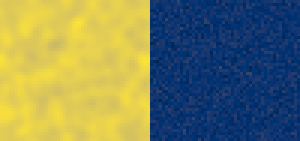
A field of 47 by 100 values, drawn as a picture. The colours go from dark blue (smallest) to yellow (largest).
The table splits into one row of 2 panels. Panel 1,1: very high, blotchy, faint in contrast. Panel 1,2: very low, fine-grained, faint in contrast.
